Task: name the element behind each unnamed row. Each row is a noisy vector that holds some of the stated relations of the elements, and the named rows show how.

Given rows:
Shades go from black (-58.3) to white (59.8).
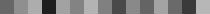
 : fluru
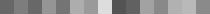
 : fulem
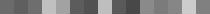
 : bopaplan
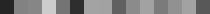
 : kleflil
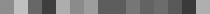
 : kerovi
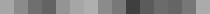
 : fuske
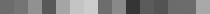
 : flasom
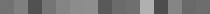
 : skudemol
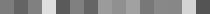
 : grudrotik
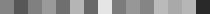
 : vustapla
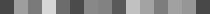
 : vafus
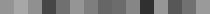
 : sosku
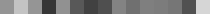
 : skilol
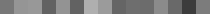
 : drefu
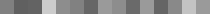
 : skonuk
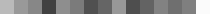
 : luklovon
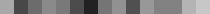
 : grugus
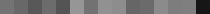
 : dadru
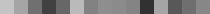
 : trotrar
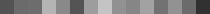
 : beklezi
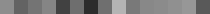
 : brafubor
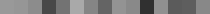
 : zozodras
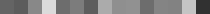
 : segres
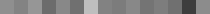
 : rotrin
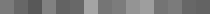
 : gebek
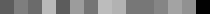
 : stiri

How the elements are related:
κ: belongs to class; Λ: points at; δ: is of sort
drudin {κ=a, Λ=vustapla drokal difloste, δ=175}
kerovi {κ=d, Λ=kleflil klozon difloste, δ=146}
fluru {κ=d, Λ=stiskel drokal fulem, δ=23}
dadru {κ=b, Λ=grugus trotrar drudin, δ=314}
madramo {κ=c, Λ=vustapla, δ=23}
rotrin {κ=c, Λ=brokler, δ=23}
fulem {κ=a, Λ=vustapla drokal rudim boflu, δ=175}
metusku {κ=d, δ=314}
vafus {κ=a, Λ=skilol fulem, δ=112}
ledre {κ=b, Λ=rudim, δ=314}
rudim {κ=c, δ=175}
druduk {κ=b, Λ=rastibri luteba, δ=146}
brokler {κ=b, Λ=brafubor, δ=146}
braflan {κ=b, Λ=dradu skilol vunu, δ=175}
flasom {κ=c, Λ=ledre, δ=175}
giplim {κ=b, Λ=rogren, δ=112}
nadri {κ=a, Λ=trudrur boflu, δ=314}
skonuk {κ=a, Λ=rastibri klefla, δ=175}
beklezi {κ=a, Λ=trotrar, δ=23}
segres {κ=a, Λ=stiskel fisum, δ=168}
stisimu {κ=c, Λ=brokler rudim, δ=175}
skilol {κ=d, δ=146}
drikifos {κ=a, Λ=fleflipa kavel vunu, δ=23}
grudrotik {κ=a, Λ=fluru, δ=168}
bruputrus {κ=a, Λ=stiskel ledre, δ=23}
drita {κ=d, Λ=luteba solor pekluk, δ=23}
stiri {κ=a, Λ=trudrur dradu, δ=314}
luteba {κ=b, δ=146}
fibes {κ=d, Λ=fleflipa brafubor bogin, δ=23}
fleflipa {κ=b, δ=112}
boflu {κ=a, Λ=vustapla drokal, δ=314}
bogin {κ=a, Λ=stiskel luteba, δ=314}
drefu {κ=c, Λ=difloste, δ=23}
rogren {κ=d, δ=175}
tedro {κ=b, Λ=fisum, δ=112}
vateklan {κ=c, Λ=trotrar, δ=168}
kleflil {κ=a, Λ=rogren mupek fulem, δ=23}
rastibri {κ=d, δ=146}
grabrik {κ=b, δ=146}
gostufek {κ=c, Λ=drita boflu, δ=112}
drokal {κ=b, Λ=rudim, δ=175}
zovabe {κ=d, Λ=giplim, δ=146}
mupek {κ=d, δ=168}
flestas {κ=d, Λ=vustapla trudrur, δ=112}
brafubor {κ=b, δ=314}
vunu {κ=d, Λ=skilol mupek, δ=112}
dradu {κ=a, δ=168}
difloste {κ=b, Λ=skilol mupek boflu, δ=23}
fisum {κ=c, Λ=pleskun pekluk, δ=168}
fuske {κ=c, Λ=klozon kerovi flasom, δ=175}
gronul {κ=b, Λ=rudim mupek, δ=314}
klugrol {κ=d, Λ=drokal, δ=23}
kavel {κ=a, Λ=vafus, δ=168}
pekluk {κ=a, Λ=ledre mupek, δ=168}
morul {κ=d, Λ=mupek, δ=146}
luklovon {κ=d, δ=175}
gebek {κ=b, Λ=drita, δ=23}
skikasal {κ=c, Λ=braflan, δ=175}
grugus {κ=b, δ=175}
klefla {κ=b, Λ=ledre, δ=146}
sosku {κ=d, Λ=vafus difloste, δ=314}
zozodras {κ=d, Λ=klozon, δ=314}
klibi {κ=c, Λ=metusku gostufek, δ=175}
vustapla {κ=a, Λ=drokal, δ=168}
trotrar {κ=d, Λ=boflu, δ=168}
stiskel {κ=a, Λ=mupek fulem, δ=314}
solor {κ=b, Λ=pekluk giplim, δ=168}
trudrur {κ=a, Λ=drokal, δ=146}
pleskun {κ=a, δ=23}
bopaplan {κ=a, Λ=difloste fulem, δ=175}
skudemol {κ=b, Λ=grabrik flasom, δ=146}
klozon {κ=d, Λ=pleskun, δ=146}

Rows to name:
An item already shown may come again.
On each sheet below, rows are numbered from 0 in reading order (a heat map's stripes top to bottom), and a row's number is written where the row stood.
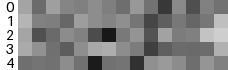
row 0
fisum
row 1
klibi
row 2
grugus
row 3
fuske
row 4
difloste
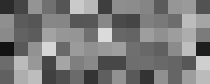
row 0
ledre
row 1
braflan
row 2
drudin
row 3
pekluk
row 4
morul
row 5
mupek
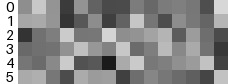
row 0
skilol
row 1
metusku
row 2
bruputrus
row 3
trudrur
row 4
dradu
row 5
zovabe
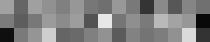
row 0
fisum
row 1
boflu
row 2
stiskel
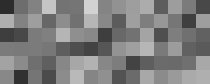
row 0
bruputrus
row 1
madramo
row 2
klefla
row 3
fleflipa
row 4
fuske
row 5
drokal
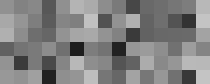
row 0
stisimu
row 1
drita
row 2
fuske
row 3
difloste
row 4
drokal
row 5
klugrol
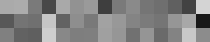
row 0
zovabe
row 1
bogin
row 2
skonuk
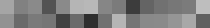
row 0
stisimu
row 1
brafubor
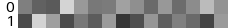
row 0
skonuk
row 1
vunu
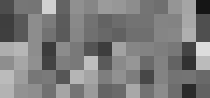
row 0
bogin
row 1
gronul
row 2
gronul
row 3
rastibri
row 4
fibes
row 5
vateklan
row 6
gostufek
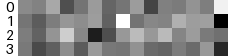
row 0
rudim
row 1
boflu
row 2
pleskun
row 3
solor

